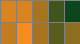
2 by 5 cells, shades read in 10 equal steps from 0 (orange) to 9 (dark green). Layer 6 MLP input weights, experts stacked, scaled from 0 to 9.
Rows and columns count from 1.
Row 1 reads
1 1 3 7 9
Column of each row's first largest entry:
5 4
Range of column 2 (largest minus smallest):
1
